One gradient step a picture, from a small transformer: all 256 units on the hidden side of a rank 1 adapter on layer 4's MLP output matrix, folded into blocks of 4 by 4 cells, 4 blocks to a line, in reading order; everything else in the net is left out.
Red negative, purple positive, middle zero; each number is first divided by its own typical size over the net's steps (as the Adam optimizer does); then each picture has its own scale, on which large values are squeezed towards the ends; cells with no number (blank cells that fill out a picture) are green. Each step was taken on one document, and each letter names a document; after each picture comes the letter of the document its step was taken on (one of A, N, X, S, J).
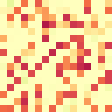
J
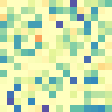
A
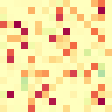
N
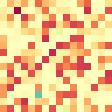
J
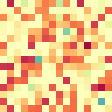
J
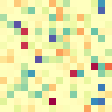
N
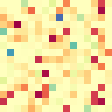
N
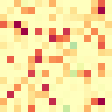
N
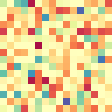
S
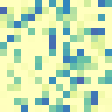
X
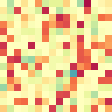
J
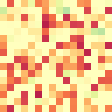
J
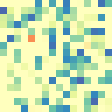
X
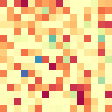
S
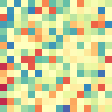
S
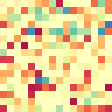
S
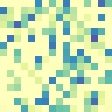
X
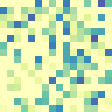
X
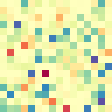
N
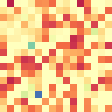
J
